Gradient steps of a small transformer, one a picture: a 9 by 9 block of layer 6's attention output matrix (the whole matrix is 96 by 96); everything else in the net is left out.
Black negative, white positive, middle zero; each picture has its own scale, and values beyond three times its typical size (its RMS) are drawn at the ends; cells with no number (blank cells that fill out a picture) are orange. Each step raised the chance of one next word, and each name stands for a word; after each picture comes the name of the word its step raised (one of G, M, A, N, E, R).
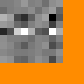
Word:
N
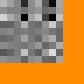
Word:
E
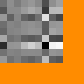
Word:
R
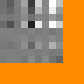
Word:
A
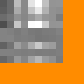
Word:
A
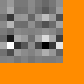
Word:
R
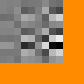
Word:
R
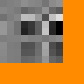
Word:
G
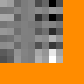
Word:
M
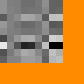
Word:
R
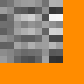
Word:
M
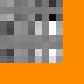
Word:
G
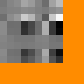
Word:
G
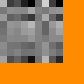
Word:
E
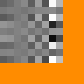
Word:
E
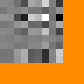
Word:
M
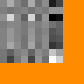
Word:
M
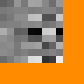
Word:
N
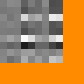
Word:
R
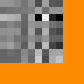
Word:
M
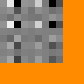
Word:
A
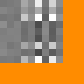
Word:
E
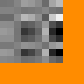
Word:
G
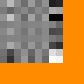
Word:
M
